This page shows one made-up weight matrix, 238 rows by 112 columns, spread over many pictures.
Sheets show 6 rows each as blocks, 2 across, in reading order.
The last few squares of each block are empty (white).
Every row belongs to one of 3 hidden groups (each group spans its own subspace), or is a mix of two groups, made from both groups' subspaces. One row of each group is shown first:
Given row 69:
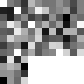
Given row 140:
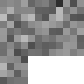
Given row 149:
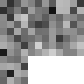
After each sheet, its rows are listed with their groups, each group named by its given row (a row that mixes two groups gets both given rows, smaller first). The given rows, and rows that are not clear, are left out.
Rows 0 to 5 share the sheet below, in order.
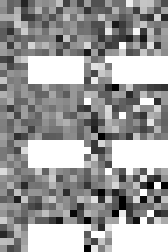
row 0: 140
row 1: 149
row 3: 140
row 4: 140 and 149
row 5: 140 and 149
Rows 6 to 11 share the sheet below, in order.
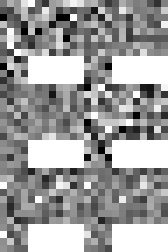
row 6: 140
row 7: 69
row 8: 149
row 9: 140 and 149
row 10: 140
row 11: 140
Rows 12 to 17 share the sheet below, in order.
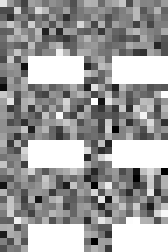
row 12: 69
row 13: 140 and 149
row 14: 69
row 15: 69
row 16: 140
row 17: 149
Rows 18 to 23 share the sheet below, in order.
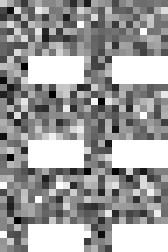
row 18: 69
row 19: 69
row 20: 149
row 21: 69
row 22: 140
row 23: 69 and 140
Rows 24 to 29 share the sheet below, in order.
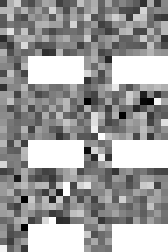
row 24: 140 and 149
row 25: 140
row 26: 69
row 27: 140
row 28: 69 and 149
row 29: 140
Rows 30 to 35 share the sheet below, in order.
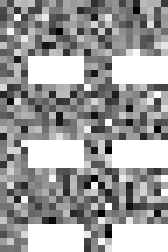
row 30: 69 and 140
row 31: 149
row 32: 69 and 149
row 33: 69 and 140
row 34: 149
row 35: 69
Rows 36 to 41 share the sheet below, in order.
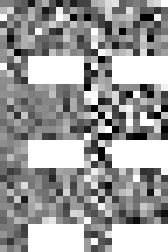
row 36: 140
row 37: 140
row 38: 149
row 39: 69 and 149
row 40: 149
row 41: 149
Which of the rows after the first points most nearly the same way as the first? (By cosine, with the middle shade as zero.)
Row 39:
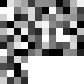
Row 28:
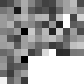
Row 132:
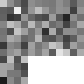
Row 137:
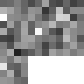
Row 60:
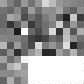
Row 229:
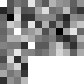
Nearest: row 137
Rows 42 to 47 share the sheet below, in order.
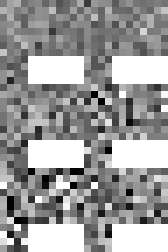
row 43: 69
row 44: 149
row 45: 69
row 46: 140
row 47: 69 and 140
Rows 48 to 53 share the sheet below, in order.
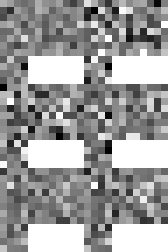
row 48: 69
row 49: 69
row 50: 69
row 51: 69 and 149
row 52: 69
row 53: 69
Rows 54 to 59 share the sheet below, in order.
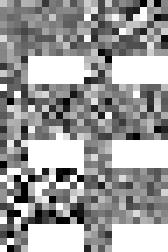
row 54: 140
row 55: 140
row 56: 69
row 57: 149
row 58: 69 and 149
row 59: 69
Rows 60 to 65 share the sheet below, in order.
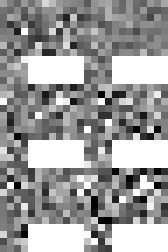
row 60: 149
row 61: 140
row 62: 140
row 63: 69
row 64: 69
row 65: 140
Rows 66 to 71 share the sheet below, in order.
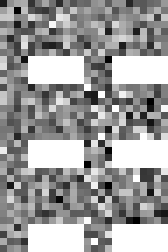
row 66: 69 and 140
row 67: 149
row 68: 69 and 140
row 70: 69 and 140
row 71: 149
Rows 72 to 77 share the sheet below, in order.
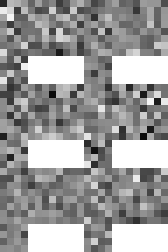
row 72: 69 and 149
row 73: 149
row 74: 149
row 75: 140 and 149
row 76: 69 and 140
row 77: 149
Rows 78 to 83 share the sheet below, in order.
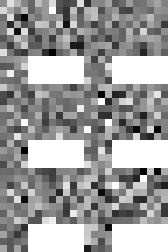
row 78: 149
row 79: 69
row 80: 69
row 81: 69
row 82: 149
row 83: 140
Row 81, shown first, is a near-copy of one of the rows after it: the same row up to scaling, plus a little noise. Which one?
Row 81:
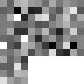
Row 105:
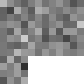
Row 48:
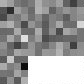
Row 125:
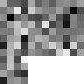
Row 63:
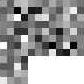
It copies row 63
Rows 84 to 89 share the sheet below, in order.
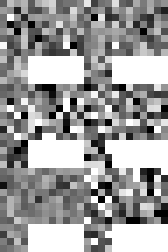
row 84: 69 and 149
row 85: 69
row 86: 149
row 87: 69 and 140
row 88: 140
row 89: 149
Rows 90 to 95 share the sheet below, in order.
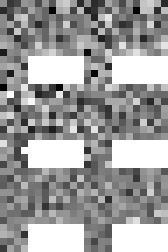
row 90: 149
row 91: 149
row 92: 69 and 140
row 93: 140
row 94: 69 and 149
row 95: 149
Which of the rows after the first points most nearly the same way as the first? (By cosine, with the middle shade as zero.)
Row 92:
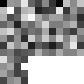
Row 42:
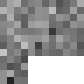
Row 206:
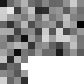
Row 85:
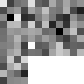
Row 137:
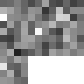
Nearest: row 206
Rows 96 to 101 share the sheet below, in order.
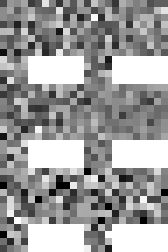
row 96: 140 and 149
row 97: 69
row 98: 149
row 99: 140
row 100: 140
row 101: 69
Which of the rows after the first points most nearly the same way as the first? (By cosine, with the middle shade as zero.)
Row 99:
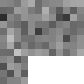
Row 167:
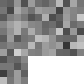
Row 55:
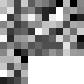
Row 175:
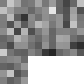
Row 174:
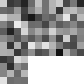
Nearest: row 167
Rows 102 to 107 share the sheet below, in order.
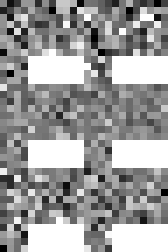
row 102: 149
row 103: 140
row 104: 69
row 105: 69
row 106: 69
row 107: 69
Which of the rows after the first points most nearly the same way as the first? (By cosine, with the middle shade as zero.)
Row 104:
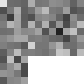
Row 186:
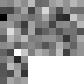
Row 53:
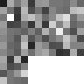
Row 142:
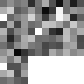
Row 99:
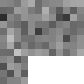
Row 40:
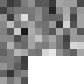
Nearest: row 186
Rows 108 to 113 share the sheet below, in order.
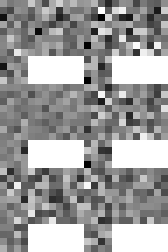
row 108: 140
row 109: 69
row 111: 69
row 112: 69 and 149
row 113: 69 and 140
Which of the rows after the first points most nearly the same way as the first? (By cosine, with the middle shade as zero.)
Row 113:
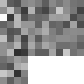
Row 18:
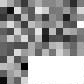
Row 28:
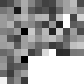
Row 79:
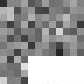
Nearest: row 79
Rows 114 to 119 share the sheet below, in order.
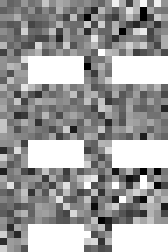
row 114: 149
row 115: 140
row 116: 69 and 140
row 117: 69 and 140
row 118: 69 and 140
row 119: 140
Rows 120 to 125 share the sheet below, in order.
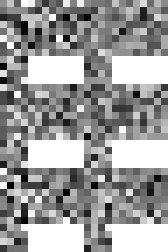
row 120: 140
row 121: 140
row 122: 69
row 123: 149
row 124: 69 and 140
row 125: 69
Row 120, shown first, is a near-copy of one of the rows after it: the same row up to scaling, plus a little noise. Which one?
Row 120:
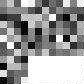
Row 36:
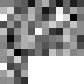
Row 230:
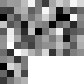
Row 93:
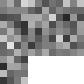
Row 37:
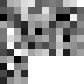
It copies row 93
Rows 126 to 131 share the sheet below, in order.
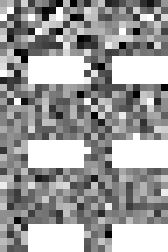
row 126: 140
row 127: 140 and 149
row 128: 69
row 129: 140 and 149
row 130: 69 and 140
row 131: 69
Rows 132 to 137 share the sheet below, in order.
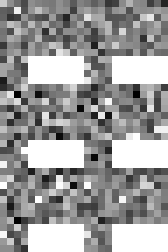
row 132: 69
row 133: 140
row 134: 69
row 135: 149
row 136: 140
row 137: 140
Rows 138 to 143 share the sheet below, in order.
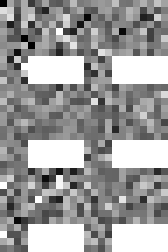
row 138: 69
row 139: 140
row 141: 69
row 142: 140
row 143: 69 and 140
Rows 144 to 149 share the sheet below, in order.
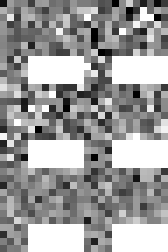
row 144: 69
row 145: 140
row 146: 69 and 149
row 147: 149
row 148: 140
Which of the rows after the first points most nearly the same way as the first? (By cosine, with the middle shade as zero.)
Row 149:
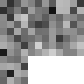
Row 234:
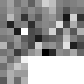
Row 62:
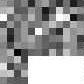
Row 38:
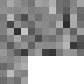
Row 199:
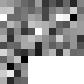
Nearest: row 62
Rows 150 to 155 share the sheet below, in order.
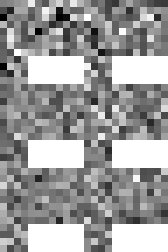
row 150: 140
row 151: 140
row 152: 140 and 149
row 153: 69 and 149
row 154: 69 and 140
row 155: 149
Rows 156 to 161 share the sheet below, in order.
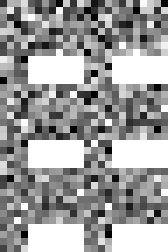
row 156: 140
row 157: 149
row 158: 69 and 149
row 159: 69
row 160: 69
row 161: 69
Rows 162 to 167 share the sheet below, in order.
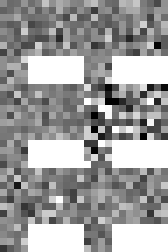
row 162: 149
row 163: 69 and 149
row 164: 69
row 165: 140
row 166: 69 and 140
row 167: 140 and 149
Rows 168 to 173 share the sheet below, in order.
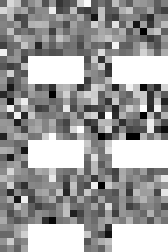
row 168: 149
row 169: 69
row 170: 149
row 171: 140 and 149
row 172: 149
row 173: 69
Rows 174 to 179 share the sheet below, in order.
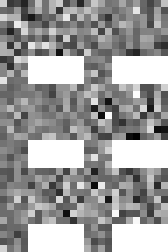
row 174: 140
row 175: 149
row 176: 149
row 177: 149
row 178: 140 and 149
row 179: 69 and 149
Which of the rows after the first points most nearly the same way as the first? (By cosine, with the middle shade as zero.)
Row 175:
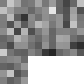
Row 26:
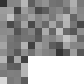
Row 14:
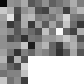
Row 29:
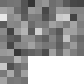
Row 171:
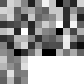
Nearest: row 171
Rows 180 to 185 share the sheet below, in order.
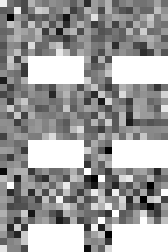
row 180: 69
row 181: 69
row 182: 149
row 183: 69
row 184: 69
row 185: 69
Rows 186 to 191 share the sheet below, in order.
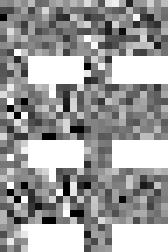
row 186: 69 and 140
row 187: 140
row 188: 149
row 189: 69 and 140
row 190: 149
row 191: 140
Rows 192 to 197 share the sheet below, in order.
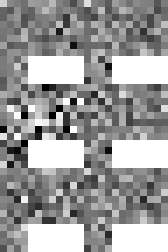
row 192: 69 and 149
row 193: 69
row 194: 149
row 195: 69
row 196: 149
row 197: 69
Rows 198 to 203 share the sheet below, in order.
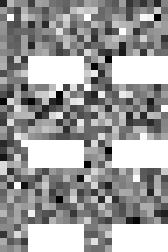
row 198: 69
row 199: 140 and 149
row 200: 140
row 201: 69
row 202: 69
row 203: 149
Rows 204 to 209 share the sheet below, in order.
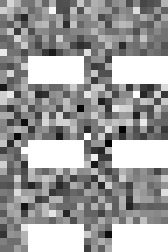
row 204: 149
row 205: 149
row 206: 69
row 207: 149
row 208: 69 and 140
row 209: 69
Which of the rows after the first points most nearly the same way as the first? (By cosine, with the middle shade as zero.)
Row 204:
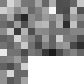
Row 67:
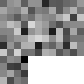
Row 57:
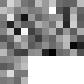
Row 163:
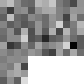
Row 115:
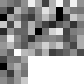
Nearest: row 57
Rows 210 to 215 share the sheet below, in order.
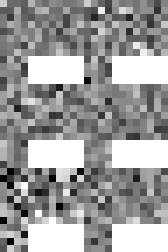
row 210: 69
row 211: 69
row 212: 140
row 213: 149
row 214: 149
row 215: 149
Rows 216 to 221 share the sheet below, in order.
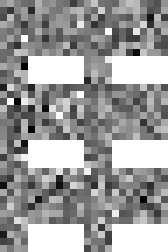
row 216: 69
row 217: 69 and 149
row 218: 69
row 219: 140 and 149
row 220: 140
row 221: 69
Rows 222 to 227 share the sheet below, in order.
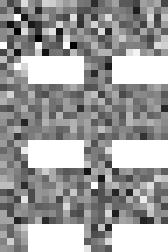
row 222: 69 and 149
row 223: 149
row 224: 69
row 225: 69
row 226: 140 and 149
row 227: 69
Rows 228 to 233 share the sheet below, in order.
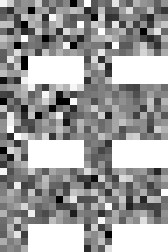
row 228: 69 and 140
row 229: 69
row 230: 140
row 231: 149
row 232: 69
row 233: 69
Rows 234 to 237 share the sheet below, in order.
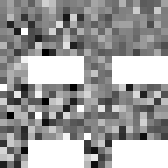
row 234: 149
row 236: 69 and 140
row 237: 140 and 149
